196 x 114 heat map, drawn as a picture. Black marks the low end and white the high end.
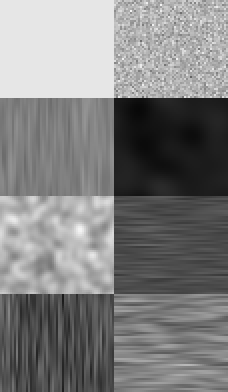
The table splits into 4 rows of 2 panels. Panel 1,1: very high, flat. Panel 1,2: high, fine-grained. Panel 2,1: middling, streaked downward, faint in contrast. Panel 2,2: very low, smooth, faint in contrast. Panel 3,1: high, blotchy. Panel 3,2: low, streaked across, faint in contrast. Panel 4,1: low, streaked downward. Panel 4,2: middling, streaked across.
